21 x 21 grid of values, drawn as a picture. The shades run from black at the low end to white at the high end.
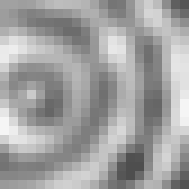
Slope: none. Odd rows or columns: none. Rings: centred on the middle left.
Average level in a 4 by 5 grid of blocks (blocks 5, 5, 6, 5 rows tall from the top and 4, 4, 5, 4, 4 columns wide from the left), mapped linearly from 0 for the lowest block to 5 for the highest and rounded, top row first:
32333 | 43335 | 52234 | 23403
